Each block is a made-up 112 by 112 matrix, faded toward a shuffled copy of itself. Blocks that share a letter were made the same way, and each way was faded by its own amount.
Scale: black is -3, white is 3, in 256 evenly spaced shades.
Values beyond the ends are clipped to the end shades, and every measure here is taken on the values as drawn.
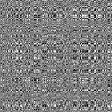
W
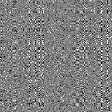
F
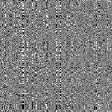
F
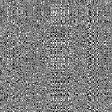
F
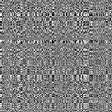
W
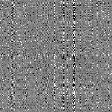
F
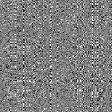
F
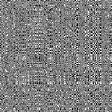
F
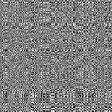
W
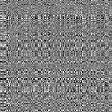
W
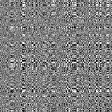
W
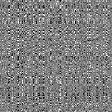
F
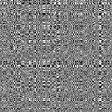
W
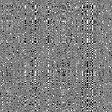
F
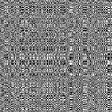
W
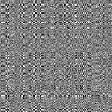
W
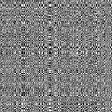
W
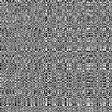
W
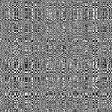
W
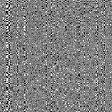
F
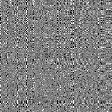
F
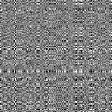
W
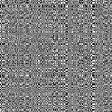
W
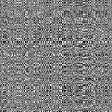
W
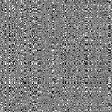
F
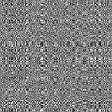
W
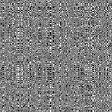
F
